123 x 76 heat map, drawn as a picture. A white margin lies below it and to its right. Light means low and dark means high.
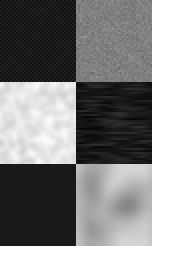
The table splits into 3 rows of 2 panels. Panel 1,1: very high, checkered, faint in contrast. Panel 1,2: middling, fine-grained, faint in contrast. Panel 2,1: very low, blotchy, faint in contrast. Panel 2,2: very high, streaked across, faint in contrast. Panel 3,1: very high, flat. Panel 3,2: low, smooth.
